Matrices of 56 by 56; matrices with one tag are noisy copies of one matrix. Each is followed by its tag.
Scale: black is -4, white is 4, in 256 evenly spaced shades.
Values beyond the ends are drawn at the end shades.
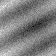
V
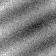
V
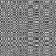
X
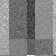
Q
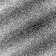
V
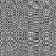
X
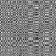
X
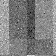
Q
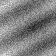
V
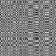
X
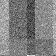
Q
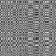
X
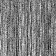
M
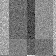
Q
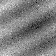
V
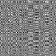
X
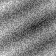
V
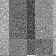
Q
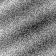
V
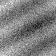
V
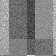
Q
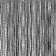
M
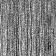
M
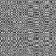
X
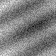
V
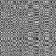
X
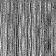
M
